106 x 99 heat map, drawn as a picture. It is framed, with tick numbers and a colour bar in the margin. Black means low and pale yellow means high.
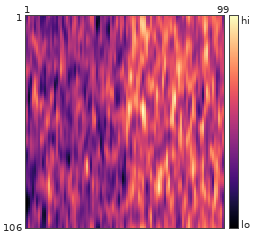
The right part is higher, past a seam about 50% of the way across. Overall the values sit about 50% of the way up the scale. The grain runs up and down.
